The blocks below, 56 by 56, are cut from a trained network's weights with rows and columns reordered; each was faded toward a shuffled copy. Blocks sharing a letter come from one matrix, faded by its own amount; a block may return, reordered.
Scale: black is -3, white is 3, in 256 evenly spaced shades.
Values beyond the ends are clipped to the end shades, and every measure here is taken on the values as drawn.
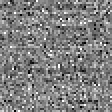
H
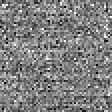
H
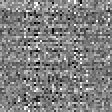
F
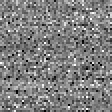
H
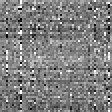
F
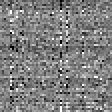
F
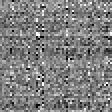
F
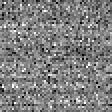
H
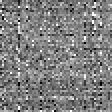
F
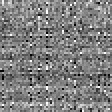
F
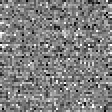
H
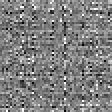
F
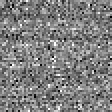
H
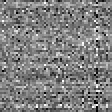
F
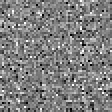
H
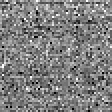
H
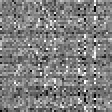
F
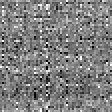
F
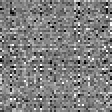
F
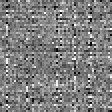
F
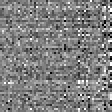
F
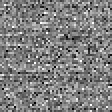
H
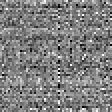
F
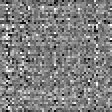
F
